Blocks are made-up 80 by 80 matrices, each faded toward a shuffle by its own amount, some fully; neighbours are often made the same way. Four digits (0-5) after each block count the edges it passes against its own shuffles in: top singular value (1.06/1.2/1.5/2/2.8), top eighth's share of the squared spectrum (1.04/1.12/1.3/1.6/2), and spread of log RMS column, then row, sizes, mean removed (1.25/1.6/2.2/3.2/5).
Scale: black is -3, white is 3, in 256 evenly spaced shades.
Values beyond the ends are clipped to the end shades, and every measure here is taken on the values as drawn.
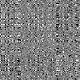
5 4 3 3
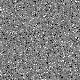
2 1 0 0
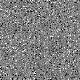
3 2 1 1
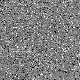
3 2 0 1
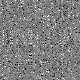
3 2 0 1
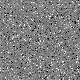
0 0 0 0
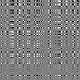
5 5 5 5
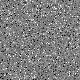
2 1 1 0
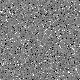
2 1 0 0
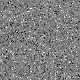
2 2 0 0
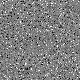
1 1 0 0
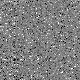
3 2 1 0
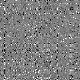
4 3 2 2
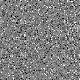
4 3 2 1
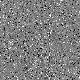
3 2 1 0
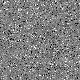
2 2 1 0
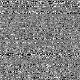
2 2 0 4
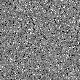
0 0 0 0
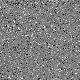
1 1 0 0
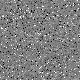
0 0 0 0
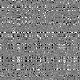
4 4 2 3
